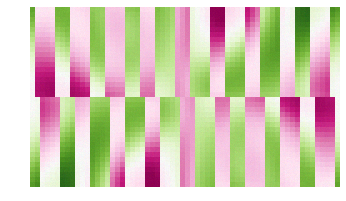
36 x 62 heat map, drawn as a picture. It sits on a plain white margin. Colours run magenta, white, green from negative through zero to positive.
Symmetry: a half turn. Stripes: upright, repeating 9 times. Slope: none. Average level on the scale: 50%.
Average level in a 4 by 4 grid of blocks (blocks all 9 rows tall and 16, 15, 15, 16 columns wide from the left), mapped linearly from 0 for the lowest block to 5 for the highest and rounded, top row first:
3 3 0 5
0 2 3 3
3 3 2 0
5 0 3 3
